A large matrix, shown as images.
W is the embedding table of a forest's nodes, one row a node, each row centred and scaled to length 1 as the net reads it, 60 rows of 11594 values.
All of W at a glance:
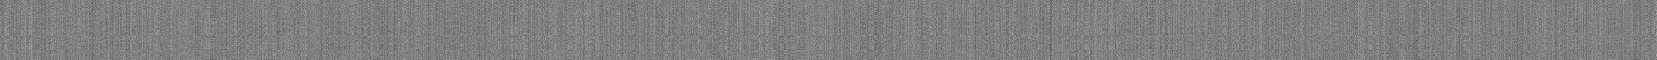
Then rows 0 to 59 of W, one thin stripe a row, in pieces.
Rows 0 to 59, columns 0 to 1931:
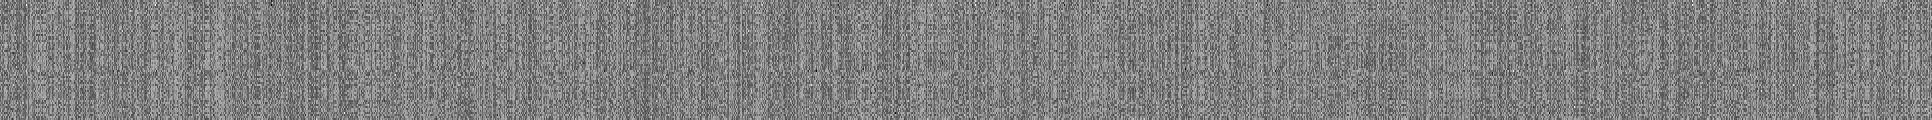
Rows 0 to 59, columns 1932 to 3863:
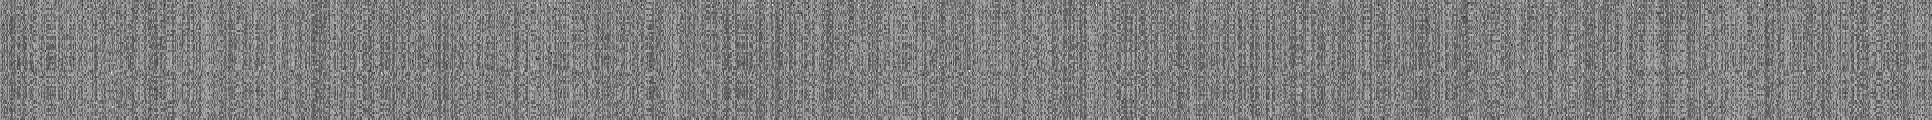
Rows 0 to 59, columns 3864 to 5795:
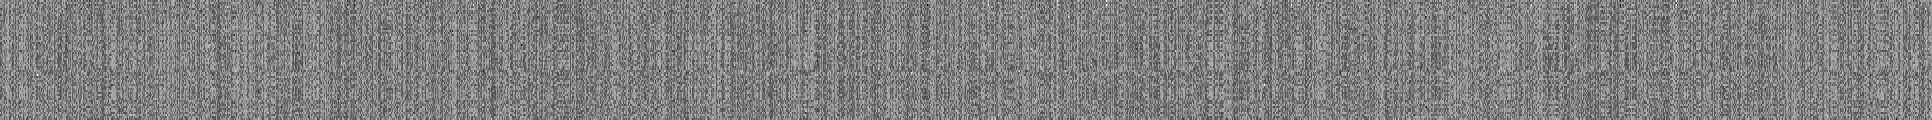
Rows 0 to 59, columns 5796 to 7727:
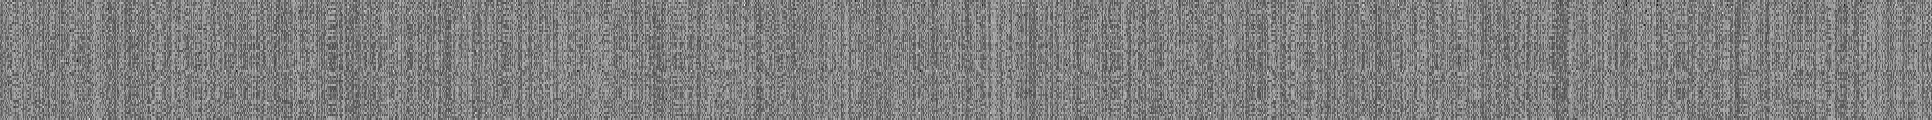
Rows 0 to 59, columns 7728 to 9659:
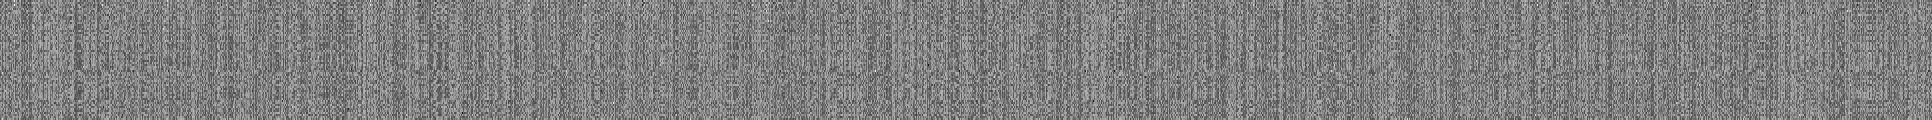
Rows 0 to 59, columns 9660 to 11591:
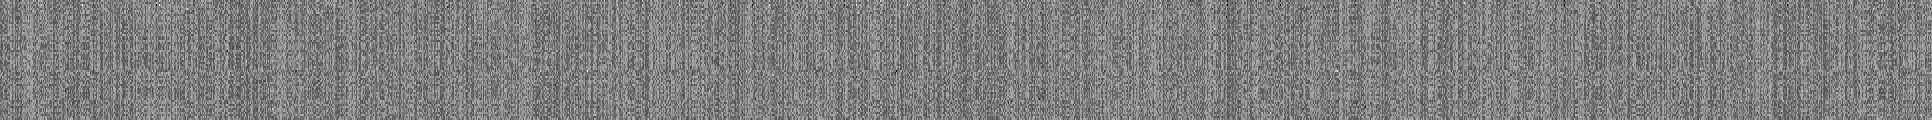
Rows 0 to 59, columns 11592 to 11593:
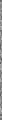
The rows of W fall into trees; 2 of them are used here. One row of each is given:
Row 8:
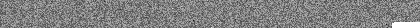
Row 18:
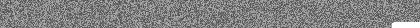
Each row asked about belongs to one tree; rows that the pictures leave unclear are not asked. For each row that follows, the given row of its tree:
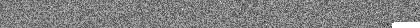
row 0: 8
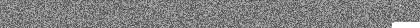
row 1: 18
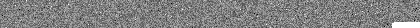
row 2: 8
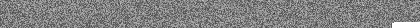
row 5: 8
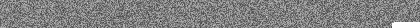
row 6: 8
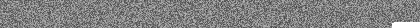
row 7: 18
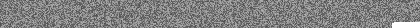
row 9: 8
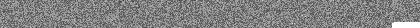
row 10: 18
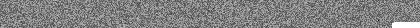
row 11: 8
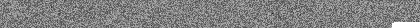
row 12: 18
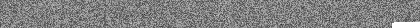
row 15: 8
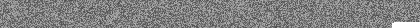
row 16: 18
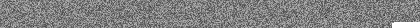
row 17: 8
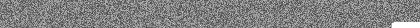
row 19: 18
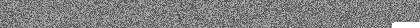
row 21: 18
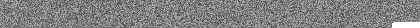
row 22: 18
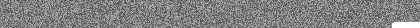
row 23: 18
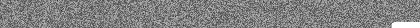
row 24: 18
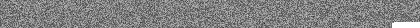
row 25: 8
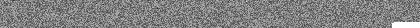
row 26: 18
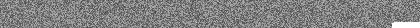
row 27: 18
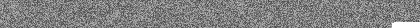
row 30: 18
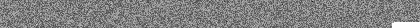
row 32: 18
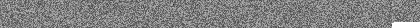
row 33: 18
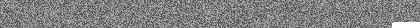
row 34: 18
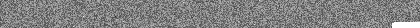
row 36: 8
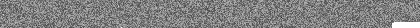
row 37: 8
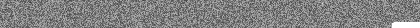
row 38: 18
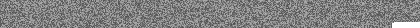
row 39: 8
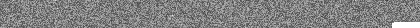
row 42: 8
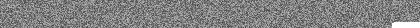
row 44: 18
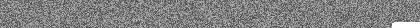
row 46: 18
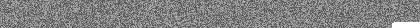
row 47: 18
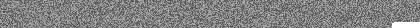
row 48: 18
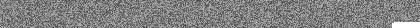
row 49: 18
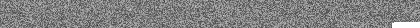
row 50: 8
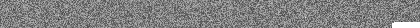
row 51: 8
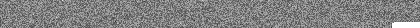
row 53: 8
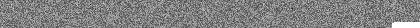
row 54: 18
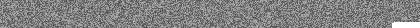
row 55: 18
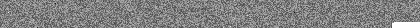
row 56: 8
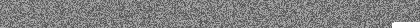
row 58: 8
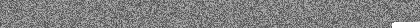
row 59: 8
